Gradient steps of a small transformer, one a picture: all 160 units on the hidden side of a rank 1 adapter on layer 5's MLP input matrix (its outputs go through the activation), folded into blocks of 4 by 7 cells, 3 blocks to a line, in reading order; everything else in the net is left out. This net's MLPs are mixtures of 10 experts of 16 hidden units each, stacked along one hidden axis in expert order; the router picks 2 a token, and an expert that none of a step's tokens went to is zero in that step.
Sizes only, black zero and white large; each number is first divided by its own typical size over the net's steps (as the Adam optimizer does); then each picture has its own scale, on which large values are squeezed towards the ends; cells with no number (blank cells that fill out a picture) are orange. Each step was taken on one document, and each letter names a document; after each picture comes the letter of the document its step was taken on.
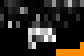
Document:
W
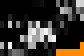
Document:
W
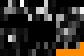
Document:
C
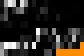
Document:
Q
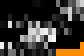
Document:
W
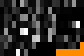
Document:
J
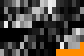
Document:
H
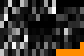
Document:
Q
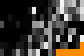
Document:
W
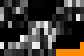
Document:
W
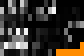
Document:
Q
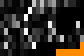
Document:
J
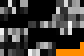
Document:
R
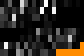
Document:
Q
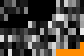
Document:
R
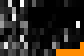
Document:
Q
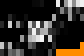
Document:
W
